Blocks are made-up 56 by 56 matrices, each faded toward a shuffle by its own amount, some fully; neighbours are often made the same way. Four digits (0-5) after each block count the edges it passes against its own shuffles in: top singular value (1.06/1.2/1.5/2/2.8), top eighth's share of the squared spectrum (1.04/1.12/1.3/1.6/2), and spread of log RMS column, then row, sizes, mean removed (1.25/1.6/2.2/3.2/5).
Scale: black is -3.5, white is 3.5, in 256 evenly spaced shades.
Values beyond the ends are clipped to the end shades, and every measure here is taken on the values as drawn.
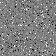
0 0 0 0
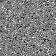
0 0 0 0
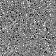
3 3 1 1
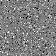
1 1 0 0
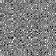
4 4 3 2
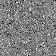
2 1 0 0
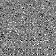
3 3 0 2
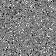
0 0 0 0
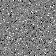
1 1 0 0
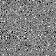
3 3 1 2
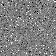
0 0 0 0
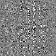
2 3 3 3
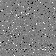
2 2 0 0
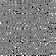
4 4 1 2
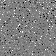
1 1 0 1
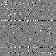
4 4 2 2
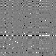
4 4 1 2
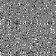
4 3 1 1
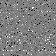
3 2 0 1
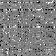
4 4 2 2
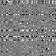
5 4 2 3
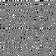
4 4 1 2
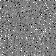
2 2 1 0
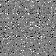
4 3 1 2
